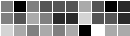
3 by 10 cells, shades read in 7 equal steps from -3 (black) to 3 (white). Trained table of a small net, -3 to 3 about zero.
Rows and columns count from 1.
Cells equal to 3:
1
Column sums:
2 -3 1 0 -3 -2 0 1 -3 -3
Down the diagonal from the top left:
0 -1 0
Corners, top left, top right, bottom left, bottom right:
0 -2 2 1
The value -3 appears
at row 1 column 2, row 1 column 9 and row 3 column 7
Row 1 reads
0 -3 0 -1 -1 -1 1 -1 -3 -2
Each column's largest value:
2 1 1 1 0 1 2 3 1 1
